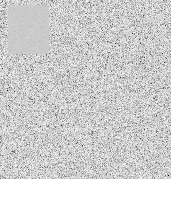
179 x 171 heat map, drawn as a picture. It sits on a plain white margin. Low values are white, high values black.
Odd patch: calmer, in the top left. Average level on the scale: 20%. Odd rows or columns: none. Mirror symmetry: none.
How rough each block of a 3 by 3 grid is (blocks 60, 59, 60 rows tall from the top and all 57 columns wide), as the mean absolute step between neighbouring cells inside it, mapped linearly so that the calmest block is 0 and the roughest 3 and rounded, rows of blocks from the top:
033 | 333 | 333
